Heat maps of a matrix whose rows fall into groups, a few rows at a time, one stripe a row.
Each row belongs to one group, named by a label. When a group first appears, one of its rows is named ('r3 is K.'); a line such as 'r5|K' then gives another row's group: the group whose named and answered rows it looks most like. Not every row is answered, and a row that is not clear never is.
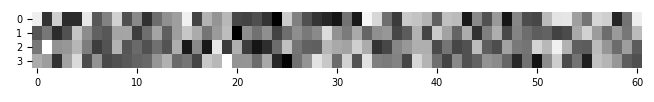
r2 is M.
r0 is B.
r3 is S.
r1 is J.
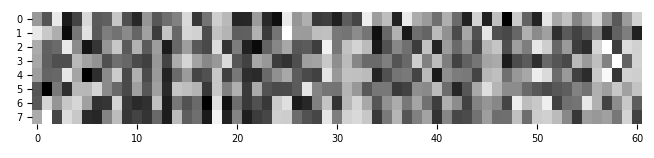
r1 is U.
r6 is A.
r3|J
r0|B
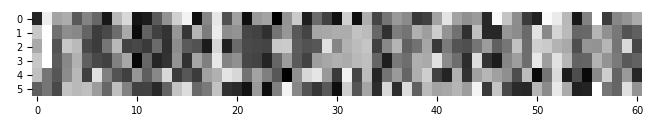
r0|B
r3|M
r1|M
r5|B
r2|A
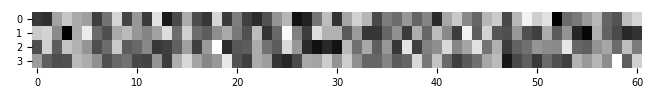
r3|J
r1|U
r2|B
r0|A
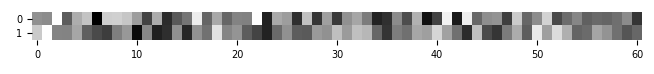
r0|U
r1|M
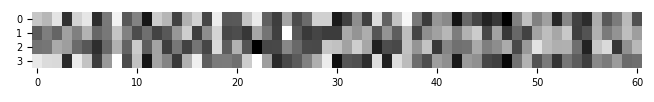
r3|U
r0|U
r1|B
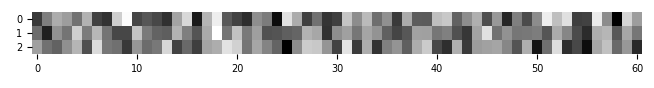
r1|S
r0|B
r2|S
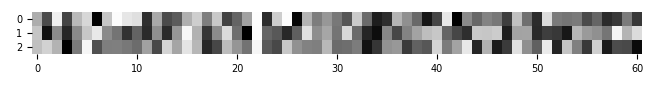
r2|U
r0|U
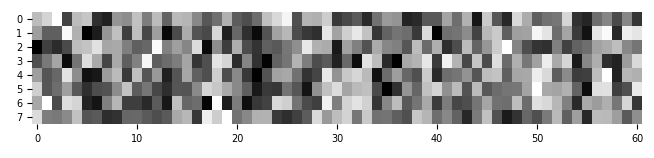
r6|A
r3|B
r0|U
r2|J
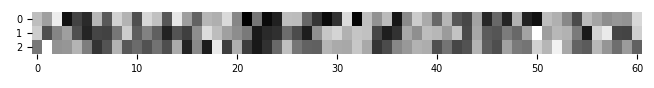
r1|M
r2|M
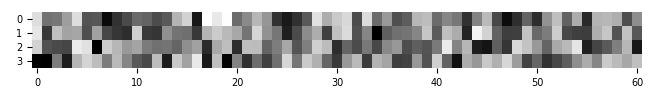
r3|J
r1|S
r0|S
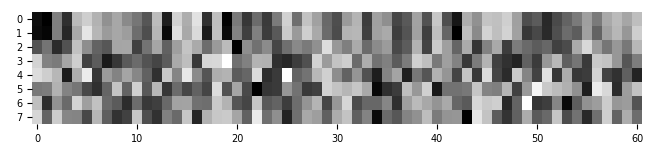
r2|J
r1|J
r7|S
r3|S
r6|S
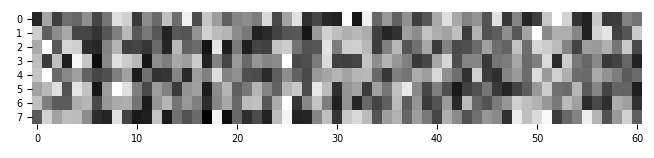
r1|M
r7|A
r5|U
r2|A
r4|M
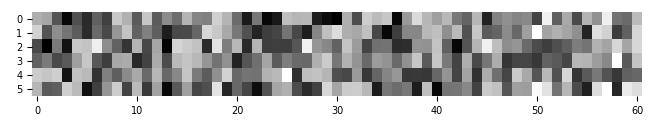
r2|J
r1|M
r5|A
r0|B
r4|U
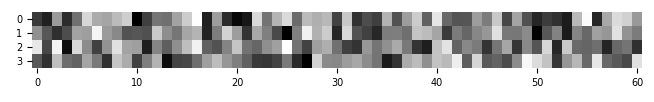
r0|J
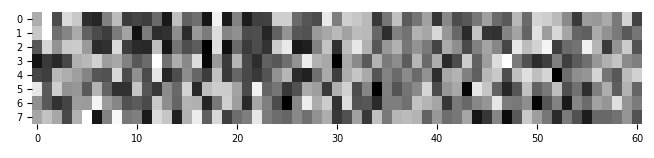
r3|J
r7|U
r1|M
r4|A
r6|J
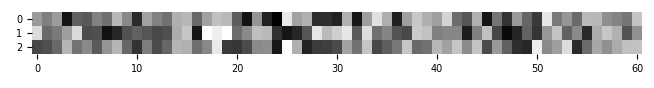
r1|S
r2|B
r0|B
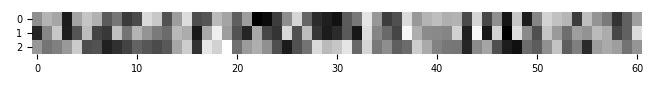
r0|B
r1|B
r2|S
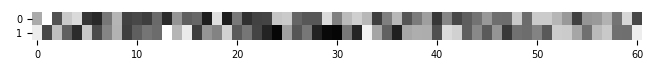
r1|B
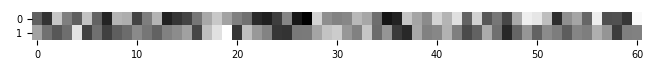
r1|S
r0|M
